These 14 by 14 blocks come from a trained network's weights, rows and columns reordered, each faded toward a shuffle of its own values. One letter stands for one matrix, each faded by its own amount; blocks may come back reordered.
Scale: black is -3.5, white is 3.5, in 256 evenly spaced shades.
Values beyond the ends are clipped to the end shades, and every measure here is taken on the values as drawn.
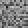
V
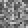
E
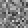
E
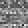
V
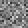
E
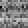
V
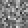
E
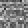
V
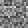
V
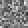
E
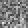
E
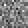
E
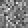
E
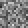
E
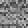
V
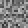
V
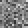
E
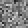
E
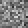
E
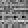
V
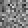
E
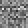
V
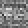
V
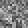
V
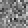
E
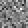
E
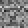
V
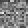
V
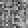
E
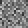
E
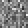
E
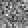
E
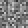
E
